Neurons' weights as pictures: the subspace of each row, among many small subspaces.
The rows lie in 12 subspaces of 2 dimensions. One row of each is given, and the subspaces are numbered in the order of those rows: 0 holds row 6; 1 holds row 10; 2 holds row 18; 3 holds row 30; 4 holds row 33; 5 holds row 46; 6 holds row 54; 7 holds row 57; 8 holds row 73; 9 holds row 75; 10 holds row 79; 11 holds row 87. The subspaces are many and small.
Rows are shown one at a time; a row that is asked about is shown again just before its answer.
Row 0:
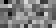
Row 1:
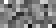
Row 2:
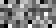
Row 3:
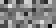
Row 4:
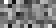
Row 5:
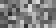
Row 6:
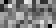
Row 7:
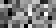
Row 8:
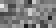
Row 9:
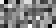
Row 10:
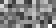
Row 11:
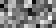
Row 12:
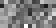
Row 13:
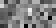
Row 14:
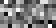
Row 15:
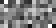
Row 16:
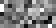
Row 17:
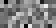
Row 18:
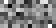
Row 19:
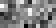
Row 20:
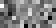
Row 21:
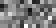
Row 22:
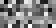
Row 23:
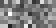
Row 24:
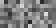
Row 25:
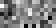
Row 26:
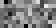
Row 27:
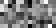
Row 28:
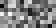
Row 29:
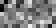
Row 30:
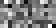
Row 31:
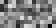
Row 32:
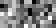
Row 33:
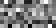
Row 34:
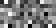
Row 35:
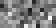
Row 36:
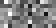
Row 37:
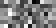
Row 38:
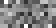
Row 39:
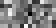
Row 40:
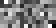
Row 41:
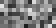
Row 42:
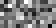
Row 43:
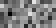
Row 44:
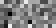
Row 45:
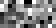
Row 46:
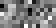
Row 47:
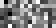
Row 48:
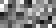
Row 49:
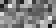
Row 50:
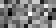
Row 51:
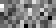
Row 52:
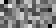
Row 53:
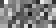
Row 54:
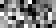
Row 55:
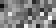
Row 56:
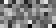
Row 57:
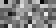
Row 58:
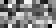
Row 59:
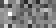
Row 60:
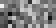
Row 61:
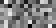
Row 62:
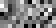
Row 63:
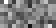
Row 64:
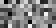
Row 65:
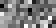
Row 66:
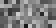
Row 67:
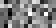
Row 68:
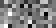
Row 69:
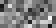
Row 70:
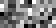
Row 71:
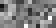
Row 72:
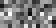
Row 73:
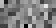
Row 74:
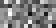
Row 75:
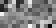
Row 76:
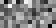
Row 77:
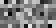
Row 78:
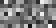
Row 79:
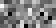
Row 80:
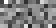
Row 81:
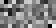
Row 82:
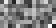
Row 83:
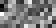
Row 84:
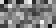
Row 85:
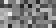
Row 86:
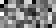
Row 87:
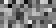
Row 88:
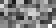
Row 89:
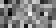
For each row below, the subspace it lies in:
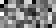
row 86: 6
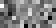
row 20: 5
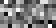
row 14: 4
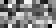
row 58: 2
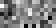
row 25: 5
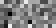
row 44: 11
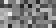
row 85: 6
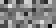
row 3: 3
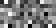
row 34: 7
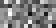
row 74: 3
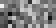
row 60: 6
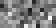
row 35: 10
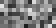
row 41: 1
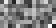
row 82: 1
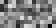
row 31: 1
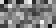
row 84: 3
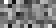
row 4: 2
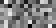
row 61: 11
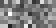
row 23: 7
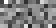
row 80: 8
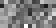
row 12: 8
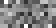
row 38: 8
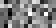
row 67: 3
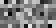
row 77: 4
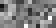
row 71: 5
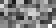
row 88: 11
